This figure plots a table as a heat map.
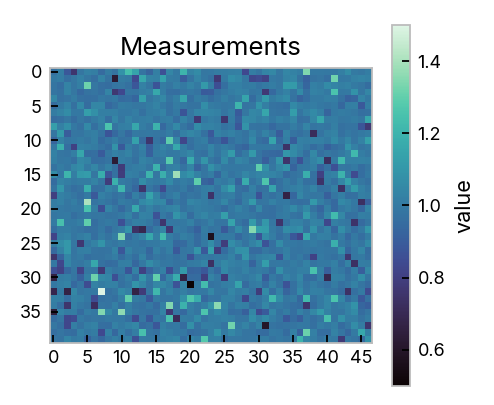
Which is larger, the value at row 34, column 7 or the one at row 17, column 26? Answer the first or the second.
the second
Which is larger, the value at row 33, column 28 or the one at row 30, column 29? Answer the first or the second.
the second
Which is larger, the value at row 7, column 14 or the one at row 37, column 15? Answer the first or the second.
the first
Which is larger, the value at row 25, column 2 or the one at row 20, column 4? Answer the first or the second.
the first
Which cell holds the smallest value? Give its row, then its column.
31, 20
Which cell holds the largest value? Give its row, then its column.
32, 7
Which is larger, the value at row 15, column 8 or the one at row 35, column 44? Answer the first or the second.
the second
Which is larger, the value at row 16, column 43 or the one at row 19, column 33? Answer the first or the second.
the first
